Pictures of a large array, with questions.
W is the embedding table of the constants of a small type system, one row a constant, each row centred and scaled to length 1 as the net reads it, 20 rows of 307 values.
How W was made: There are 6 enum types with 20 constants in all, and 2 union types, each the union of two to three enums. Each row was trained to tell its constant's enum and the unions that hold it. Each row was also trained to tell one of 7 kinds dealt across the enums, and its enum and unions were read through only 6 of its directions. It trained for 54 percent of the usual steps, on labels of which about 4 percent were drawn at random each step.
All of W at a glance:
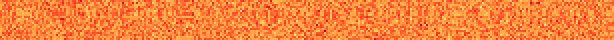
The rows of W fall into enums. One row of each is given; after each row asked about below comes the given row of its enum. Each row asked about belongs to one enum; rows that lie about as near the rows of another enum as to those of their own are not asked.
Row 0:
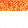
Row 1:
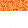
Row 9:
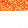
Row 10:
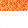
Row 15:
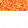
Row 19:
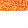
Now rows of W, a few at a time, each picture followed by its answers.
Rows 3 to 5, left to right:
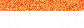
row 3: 0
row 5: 9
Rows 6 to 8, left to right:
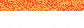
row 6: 9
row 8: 15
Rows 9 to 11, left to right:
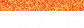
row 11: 10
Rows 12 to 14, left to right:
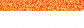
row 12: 19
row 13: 0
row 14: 9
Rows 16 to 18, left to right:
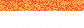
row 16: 0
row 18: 15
